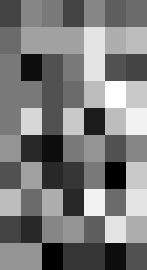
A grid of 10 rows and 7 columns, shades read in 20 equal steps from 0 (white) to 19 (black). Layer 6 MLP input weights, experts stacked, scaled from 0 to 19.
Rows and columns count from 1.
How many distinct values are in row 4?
6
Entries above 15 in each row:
0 0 1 0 1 2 2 1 1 2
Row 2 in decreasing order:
11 7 7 7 6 5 2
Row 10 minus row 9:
-6 -8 10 7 3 16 7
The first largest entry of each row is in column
1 1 2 3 5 3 6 4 2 3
